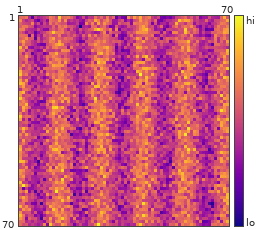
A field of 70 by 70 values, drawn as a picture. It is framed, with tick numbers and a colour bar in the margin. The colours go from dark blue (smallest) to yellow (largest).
Seam: none. Histogram: bell-shaped. Odd rows or columns: none. Average level on the scale: 50%. Stripes: upright, repeating 5 times. Slope: none.
